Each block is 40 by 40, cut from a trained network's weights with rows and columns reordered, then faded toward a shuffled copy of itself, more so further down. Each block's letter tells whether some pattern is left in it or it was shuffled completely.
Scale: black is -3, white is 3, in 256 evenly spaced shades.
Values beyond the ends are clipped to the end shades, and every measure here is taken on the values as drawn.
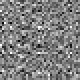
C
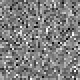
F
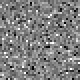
F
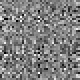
C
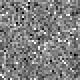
F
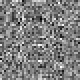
C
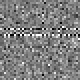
C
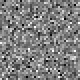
F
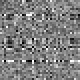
C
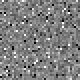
F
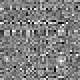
C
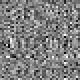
C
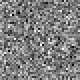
F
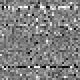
C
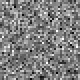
F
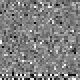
C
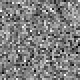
F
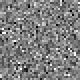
F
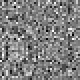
C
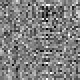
C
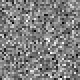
F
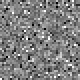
F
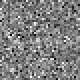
F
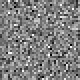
F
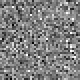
C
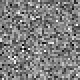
F
